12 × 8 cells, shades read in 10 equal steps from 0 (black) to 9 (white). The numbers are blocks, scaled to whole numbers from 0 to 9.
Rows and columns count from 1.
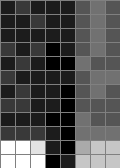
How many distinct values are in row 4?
5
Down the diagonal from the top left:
1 1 1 0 0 3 4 3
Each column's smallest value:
1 1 1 0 0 3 3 3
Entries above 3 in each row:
1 1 1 1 1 2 1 0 1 3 6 6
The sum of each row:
16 16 15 16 14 17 15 15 13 19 47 49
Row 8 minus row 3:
1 1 0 0 -1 0 -1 0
